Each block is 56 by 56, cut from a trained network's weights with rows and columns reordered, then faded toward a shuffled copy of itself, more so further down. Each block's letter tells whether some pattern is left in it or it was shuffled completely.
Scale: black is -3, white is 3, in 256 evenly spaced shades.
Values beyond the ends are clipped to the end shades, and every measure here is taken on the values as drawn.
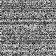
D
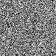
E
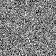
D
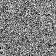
E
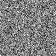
D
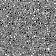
D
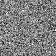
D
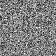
D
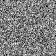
D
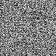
D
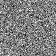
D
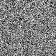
E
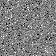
E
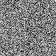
E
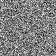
E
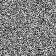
E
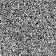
E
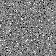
E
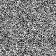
D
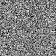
D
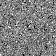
E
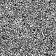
E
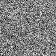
E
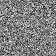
E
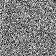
E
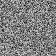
E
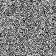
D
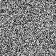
E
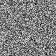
E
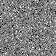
E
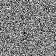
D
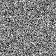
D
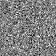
D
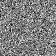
E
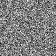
E
